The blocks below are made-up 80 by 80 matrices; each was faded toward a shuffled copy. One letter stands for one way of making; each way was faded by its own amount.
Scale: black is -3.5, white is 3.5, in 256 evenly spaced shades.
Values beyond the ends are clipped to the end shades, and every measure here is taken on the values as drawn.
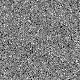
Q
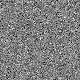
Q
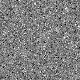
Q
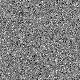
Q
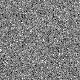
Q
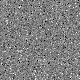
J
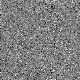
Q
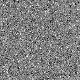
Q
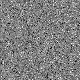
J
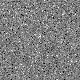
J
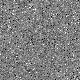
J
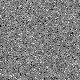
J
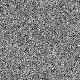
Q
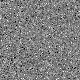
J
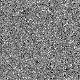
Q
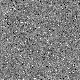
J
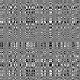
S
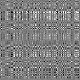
S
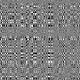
S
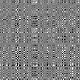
S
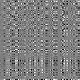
S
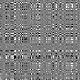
S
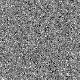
Q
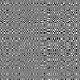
S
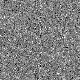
Q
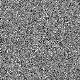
Q
